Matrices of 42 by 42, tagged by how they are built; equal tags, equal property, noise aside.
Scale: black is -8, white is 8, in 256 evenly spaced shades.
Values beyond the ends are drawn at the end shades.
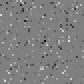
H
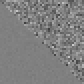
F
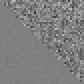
F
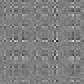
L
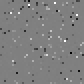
H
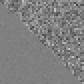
F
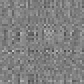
L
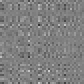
L
